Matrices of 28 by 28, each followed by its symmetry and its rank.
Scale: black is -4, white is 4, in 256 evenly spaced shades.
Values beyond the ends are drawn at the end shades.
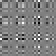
symmetric, rank one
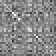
symmetric, rank five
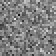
antisymmetric, full rank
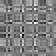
antisymmetric, rank two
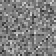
antisymmetric, full rank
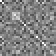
symmetric, rank five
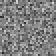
antisymmetric, full rank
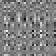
neither, rank three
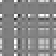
symmetric, rank one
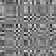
antisymmetric, rank two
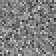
antisymmetric, full rank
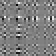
antisymmetric, rank two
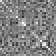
symmetric, rank five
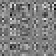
neither, rank three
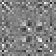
symmetric, rank five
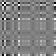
symmetric, rank one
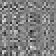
neither, rank three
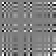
symmetric, rank one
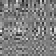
neither, rank three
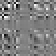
antisymmetric, rank two
